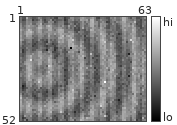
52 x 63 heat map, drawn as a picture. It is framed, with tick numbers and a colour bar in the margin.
Histogram: bell-shaped. Stripes: upright, repeating 12 times. Slope: none. Rings: centred on the middle left. Average level on the scale: 50%.
